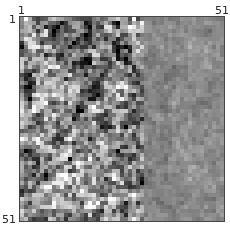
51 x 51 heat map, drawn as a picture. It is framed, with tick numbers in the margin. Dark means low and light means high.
Slope: none. Mirror symmetry: none. Seam: vertical, 60% of the way across, the right part calmer.
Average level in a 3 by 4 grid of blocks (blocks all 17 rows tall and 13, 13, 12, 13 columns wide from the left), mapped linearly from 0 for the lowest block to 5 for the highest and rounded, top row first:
3 0 3 4
5 3 2 4
4 5 3 4
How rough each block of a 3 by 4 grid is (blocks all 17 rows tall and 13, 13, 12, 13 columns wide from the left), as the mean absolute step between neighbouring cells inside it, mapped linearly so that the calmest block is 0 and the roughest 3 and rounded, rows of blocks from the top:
3310
3310
3310
